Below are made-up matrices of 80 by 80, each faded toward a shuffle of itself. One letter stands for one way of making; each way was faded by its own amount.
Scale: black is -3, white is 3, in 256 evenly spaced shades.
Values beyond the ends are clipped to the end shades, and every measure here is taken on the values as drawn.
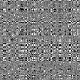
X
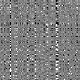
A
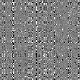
A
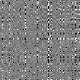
A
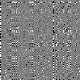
A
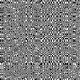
X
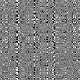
A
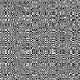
X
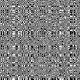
X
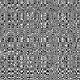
X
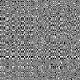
X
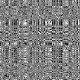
X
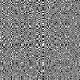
X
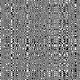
A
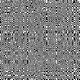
A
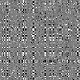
A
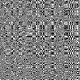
X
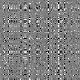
A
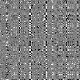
A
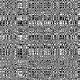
X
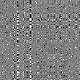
A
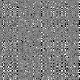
A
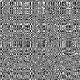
X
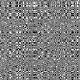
X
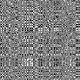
X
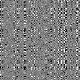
A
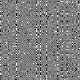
A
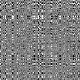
A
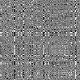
A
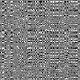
X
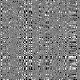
A
